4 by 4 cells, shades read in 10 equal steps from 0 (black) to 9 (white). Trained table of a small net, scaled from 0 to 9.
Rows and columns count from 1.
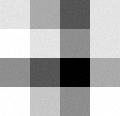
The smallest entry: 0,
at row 3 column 3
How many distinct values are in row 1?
3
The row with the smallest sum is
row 3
